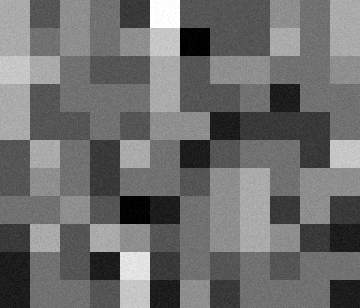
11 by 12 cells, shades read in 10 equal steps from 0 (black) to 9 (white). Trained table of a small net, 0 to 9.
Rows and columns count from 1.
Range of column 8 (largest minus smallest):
4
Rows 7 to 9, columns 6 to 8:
4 3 5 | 1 4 5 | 3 4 5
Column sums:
45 48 44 36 47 48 35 38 47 40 40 45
